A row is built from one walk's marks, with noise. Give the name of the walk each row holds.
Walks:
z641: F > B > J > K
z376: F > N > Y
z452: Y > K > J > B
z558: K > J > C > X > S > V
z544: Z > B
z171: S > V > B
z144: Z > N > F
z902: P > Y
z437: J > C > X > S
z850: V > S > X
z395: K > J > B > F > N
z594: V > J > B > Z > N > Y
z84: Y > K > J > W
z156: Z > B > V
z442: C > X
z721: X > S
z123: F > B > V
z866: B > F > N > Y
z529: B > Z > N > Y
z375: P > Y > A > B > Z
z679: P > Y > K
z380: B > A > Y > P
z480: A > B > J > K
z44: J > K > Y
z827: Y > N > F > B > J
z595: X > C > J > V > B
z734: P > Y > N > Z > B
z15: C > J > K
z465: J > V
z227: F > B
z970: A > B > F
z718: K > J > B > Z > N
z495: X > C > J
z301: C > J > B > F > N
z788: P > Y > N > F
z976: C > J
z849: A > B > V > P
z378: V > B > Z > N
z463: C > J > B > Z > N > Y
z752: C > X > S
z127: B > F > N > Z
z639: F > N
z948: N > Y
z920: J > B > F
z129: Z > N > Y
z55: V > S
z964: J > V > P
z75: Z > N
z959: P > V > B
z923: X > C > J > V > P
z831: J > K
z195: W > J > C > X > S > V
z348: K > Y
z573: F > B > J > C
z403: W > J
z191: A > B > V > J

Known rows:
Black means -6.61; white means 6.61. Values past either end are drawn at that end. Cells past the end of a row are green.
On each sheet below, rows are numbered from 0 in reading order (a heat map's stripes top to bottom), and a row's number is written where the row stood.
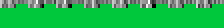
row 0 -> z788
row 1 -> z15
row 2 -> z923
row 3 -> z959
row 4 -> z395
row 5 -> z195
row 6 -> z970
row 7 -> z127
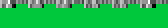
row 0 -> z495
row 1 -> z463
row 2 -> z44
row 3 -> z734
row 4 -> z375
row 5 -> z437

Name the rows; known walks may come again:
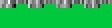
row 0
z15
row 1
z639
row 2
z480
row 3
z970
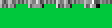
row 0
z375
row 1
z463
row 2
z144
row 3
z495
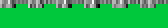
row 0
z465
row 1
z127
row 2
z923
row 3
z595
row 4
z452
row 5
z380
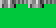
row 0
z544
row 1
z301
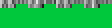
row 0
z734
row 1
z44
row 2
z788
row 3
z959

